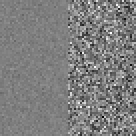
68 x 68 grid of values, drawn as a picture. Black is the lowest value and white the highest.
No overall slope runs across the table. No regular stripes run through it. A few values lie far out on both sides of the bulk. The texture is fine-grained noise. The left part is calmer, up to a seam about 50% of the way across.
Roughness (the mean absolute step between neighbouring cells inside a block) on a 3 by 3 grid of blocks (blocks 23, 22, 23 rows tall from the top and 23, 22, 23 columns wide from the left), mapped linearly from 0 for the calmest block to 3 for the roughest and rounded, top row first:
013 / 023 / 013
